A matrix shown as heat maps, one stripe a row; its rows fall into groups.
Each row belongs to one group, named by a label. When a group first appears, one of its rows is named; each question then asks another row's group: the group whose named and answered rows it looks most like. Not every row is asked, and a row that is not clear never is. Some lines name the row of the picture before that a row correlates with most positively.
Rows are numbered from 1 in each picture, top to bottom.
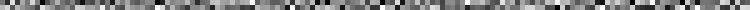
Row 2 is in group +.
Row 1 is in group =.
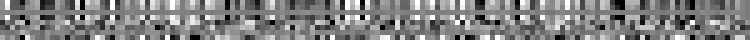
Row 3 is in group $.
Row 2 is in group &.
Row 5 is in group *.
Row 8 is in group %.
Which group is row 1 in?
&
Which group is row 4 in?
&
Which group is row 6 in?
=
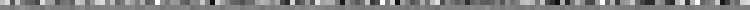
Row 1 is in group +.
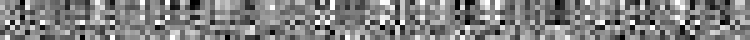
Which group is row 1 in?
%
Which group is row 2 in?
%
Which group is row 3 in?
+
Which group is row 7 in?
*
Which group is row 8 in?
&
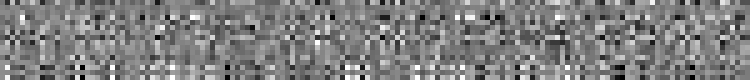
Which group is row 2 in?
$
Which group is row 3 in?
*
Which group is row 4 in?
*
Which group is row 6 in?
+
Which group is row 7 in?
+
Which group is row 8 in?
=
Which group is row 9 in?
+
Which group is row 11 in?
+
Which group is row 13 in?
+
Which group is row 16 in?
&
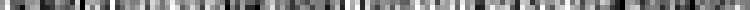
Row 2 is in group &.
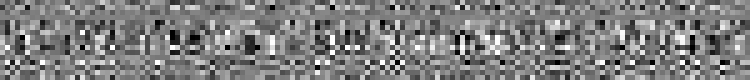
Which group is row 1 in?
%
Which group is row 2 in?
*
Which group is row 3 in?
$
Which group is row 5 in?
=
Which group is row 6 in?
=
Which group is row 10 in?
&
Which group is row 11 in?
%
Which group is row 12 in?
*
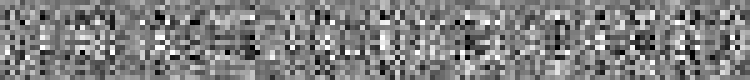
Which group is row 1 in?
%
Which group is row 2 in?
+
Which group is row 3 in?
=
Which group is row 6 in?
$
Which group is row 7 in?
+
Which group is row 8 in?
+
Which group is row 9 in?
%
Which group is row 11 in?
&
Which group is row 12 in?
%
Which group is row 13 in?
=
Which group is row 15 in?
=
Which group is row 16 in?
*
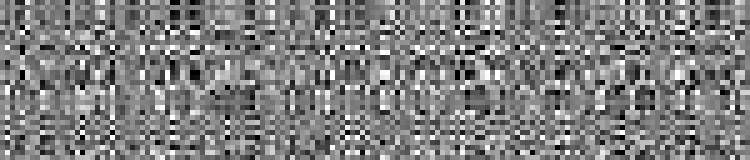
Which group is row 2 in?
$
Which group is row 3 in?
%
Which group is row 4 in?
%
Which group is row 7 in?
*
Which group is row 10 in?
&
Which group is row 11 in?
%
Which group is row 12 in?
*
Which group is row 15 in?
%
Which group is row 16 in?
%
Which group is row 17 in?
=
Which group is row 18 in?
&
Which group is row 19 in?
+
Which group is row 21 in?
+
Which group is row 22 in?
+
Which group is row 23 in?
*
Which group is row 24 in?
&
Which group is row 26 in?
&
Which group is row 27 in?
$
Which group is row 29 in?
=
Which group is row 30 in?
%
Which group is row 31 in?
&
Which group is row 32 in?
+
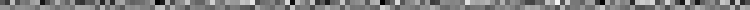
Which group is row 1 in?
=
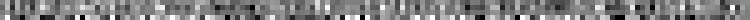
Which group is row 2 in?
+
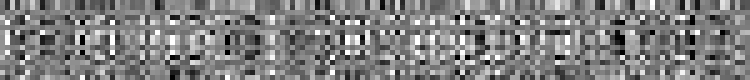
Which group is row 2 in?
=
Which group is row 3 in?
*
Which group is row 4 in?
%
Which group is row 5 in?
&
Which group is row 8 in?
&
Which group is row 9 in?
&
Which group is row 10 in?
*
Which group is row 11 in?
&
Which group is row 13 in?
*
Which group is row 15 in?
%
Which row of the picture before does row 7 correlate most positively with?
1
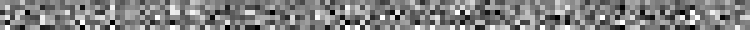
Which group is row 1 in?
*
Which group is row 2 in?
&
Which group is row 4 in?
+
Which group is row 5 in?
$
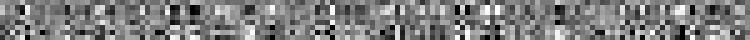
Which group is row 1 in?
*
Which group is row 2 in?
%
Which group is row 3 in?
%
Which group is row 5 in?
%
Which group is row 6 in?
*
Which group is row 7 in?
=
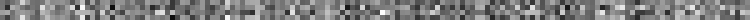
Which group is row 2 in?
$
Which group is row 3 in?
+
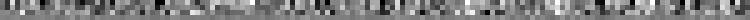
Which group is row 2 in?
=
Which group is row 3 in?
*
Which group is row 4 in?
$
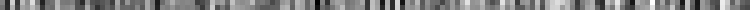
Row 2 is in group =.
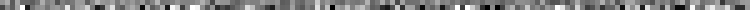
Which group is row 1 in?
+
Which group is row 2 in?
*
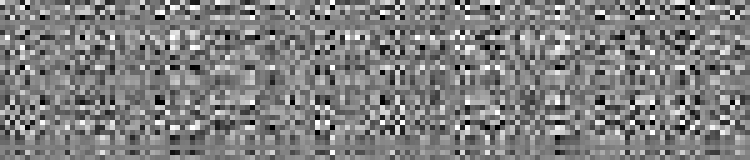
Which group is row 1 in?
%
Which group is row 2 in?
*
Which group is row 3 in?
+
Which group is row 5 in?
$
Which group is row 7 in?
*
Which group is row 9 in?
+
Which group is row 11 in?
=
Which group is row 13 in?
$
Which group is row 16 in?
*
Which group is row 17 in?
*
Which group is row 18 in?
$
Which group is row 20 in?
=
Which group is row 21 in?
=
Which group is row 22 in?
+
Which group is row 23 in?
%
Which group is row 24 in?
=
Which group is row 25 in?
+
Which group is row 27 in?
=
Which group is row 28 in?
%
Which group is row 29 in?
%
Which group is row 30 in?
$
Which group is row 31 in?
%
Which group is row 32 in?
*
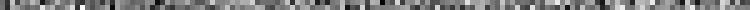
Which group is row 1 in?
=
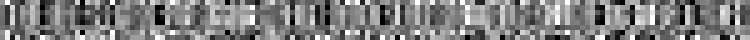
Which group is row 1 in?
&
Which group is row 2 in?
=
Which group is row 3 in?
=
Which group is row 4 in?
=
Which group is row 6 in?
%
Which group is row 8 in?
+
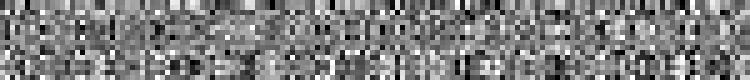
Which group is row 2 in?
*
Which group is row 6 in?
=
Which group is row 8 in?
$
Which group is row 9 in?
*
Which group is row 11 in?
&
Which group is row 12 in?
+
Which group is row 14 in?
%
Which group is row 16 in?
+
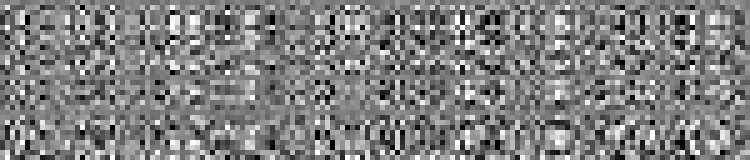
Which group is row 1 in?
$
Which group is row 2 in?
&
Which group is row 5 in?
*
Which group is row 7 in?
*
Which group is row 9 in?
*
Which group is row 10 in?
=
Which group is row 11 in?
%
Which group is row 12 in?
+
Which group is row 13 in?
&
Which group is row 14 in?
*
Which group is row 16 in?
$
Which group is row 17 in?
=
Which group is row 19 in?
*
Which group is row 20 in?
=
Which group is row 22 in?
+
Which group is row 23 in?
$
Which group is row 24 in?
*
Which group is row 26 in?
$
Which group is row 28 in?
=
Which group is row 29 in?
*
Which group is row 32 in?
&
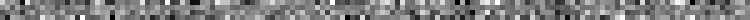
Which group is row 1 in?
%
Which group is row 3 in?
%
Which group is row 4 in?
$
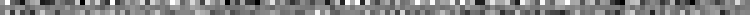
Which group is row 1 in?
&
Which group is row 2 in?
*
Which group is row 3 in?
+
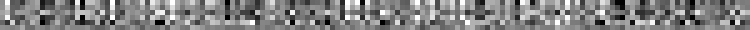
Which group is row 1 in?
&
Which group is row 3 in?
+
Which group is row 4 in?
&
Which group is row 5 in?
=
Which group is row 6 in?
*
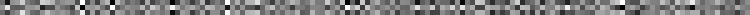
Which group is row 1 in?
$
